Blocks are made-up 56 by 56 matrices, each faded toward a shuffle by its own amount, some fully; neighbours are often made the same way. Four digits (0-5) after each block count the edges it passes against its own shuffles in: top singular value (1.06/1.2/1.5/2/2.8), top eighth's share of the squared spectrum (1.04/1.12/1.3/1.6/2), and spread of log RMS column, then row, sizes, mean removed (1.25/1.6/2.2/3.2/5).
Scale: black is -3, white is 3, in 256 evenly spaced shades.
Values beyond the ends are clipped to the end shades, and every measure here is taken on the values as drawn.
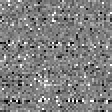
3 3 0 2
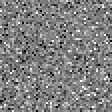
1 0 0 0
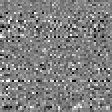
4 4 2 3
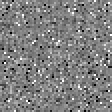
0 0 0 0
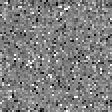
0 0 0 0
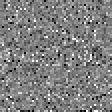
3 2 1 2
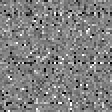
3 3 0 2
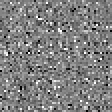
3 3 1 2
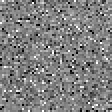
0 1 0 0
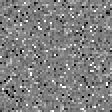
1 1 0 0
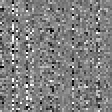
2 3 4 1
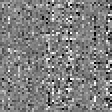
2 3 4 2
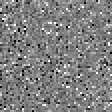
0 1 1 0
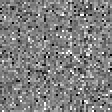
1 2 2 1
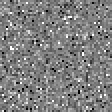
0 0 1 0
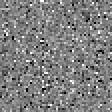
1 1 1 1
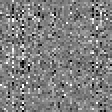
2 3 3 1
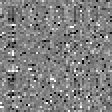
3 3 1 1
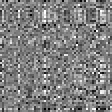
4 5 3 3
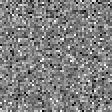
3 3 1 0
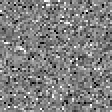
1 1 0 0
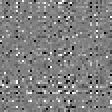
4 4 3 3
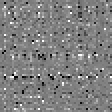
4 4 2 2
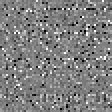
3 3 1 2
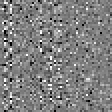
4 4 3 1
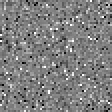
0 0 0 0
